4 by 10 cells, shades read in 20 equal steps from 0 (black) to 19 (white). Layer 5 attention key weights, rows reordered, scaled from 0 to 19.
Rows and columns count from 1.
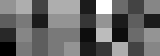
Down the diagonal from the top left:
11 9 7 9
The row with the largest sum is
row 1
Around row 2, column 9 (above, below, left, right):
5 8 2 2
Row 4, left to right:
0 9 7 9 11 2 4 13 5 10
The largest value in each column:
11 13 7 13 13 4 19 13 8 11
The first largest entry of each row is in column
7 4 7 8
